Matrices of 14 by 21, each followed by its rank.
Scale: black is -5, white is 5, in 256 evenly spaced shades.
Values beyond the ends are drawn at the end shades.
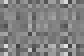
two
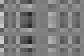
one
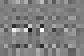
two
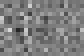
three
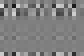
one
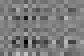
two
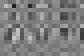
two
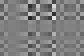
one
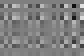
one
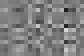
two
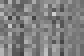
three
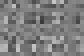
three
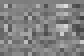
three
